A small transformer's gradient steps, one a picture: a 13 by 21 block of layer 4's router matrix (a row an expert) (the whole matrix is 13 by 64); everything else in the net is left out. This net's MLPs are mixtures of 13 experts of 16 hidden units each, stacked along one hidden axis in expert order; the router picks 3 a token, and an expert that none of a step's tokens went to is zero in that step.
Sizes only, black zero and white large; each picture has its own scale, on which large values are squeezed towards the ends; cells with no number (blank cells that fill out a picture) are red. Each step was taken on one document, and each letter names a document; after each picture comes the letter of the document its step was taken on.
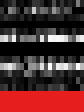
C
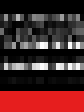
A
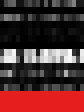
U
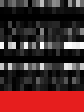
A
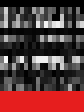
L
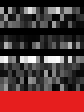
L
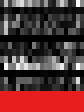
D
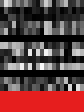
D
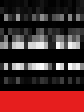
A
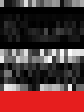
U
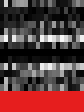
C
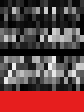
C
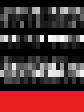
C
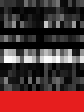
U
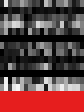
D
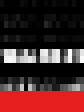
U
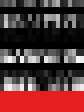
U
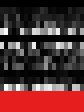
D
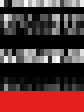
U
